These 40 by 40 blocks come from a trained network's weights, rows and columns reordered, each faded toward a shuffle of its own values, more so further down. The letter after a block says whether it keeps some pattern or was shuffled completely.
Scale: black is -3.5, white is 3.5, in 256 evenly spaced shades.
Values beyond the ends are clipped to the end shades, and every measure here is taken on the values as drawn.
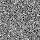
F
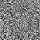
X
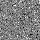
F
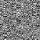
X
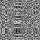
X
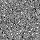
F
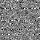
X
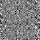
X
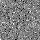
F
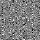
X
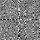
X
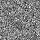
F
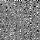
X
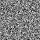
F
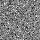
F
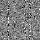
X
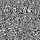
X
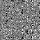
X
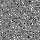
F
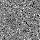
F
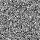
F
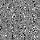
X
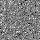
F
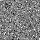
F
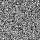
F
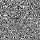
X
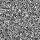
F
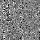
X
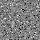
F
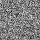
F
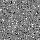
F
